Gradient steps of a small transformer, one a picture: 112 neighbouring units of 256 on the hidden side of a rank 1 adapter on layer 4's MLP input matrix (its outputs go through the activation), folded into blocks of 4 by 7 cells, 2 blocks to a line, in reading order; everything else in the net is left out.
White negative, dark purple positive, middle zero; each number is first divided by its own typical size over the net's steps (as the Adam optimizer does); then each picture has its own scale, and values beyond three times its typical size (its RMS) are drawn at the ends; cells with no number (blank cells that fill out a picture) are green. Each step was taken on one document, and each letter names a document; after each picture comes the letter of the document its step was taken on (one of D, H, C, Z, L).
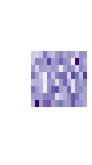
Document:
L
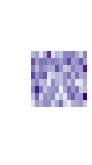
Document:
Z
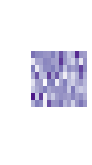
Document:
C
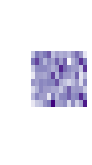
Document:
Z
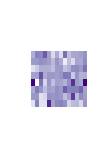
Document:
C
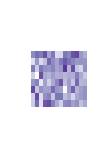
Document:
C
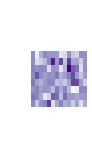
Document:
C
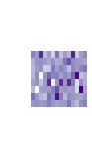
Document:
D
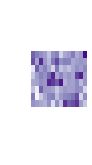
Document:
Z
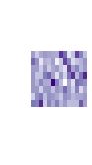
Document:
C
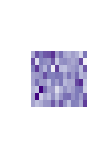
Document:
Z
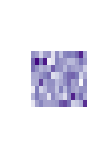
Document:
Z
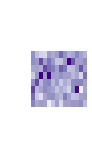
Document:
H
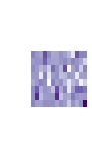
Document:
D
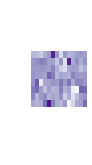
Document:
H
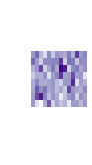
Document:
H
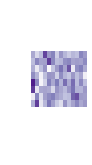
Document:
C
